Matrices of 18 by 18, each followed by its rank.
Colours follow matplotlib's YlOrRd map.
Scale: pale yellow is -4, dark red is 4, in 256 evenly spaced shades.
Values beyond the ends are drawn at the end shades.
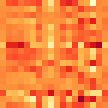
three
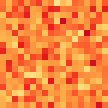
full rank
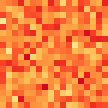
full rank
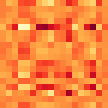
two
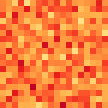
full rank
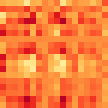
two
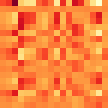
two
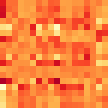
three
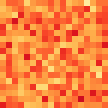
full rank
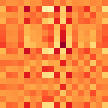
two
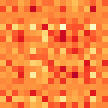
three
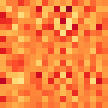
three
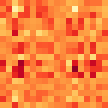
three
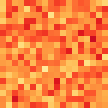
full rank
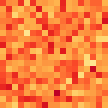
full rank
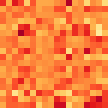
three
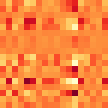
two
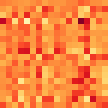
three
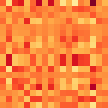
two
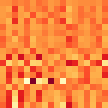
three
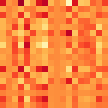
two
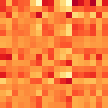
two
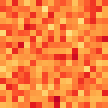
full rank
